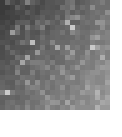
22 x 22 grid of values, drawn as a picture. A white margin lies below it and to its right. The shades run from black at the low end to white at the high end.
The top left is the ninth with the lowest average. The grain is fine, like static. Values rise toward the bottom right. The halves do not mirror each other. The ninth with the highest average is the bottom right. No regular stripes run through it.
